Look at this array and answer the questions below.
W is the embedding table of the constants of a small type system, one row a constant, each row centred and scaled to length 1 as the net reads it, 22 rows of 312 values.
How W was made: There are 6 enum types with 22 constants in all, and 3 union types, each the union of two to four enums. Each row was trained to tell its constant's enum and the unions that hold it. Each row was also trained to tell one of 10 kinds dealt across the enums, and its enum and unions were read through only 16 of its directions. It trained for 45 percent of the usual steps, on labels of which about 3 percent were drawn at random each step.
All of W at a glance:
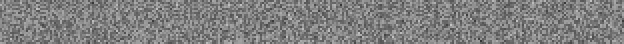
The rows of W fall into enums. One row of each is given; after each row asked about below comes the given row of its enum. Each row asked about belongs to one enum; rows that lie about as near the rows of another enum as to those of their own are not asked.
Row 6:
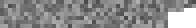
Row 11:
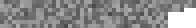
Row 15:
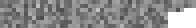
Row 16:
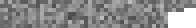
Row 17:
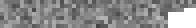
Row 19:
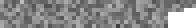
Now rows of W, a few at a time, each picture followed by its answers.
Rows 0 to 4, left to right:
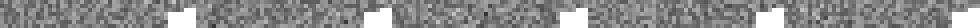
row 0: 15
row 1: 17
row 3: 17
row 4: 15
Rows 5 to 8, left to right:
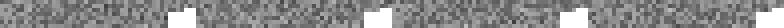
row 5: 11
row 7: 17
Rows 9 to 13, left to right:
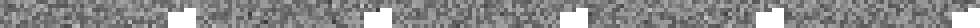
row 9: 16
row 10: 11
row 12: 16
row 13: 11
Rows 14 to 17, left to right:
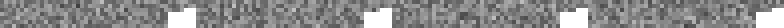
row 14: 17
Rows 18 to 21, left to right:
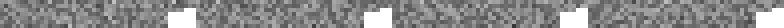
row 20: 11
